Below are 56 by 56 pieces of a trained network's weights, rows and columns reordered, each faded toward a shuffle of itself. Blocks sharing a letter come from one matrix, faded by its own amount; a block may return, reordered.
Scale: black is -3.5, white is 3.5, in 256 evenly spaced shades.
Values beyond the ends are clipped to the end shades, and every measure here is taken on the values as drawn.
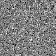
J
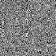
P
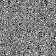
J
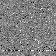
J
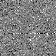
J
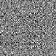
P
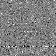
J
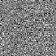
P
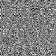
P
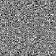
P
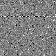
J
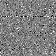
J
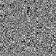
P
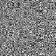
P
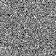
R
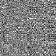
P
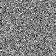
R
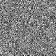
R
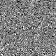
R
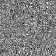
R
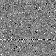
J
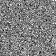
R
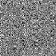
P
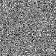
R
